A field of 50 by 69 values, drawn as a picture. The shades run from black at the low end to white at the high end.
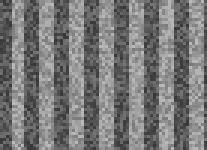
Stripes: upright, repeating 7 times. Histogram: flat. Slope: none. Average level on the scale: 50%.
